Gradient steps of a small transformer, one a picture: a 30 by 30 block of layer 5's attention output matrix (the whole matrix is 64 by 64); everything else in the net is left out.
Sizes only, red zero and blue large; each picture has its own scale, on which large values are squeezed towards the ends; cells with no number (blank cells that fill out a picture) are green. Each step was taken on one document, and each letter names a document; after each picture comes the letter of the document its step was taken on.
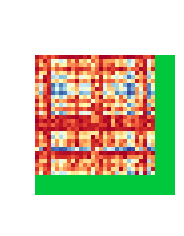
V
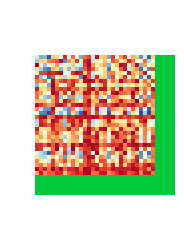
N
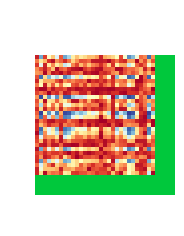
V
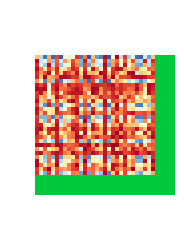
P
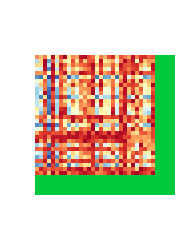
N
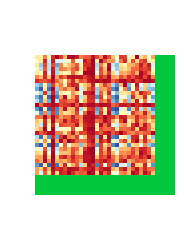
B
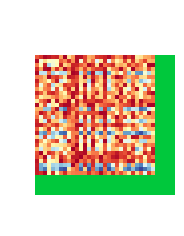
P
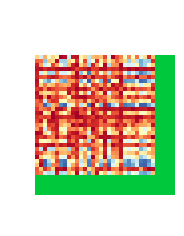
P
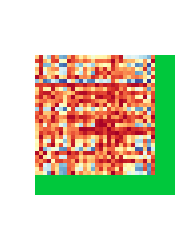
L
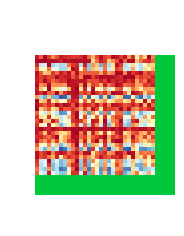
P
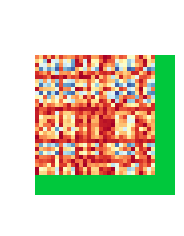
B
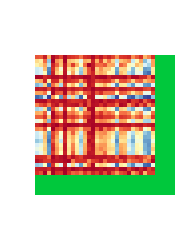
B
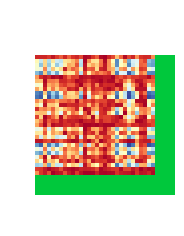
B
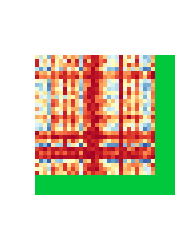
B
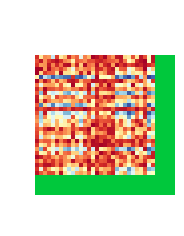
V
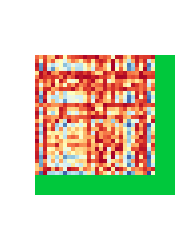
V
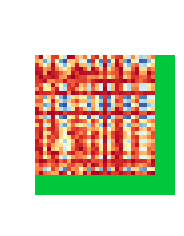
P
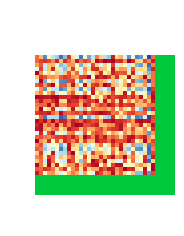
L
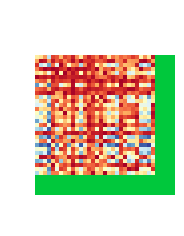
N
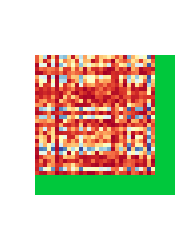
L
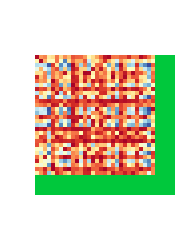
B
